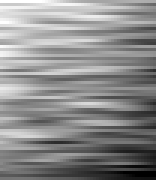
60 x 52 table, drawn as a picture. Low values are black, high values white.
The ninth with the lowest average is the bottom right. The top left is the ninth with the highest average. There is an overall slope up to the top left. Streaks run across, left to right.
